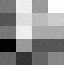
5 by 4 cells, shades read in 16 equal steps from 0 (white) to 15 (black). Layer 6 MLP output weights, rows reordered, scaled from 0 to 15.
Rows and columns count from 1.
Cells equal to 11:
0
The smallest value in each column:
8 1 4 0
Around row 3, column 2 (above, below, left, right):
2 6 8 5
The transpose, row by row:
8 10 8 15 9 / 1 2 1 6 12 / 6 4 5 10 9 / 0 3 5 10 7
